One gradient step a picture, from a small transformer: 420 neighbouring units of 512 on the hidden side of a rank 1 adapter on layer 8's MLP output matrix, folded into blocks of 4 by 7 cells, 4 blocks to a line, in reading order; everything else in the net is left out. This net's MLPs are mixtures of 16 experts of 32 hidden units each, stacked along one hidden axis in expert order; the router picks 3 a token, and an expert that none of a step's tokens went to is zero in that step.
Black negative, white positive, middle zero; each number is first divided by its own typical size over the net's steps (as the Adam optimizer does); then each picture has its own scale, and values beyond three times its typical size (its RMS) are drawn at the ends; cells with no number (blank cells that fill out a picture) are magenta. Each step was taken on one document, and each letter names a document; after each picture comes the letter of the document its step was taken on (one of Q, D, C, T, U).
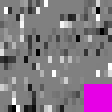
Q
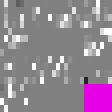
Q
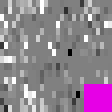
Q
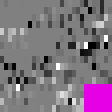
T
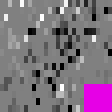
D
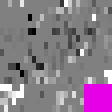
D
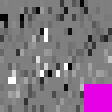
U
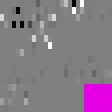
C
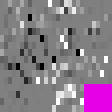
D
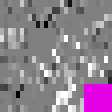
T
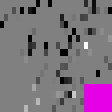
D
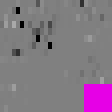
C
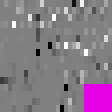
C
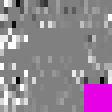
Q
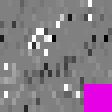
U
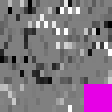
D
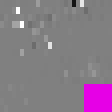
C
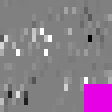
U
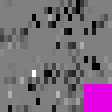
T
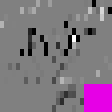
D
